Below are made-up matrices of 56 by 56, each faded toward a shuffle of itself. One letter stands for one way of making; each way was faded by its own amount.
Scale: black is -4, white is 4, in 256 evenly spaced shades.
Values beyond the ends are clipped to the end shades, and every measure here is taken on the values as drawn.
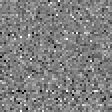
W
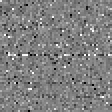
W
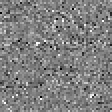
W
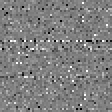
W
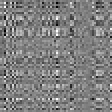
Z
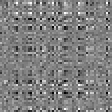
Z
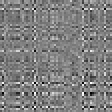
Z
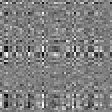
Z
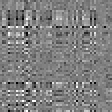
Z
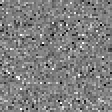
W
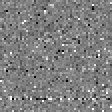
W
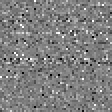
W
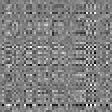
Z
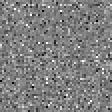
W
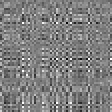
Z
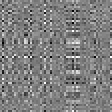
Z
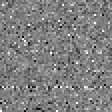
W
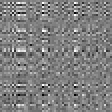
Z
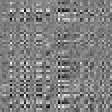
Z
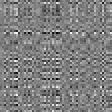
Z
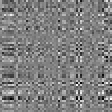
Z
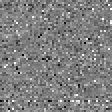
W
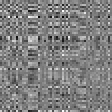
Z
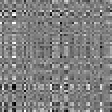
Z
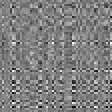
Z
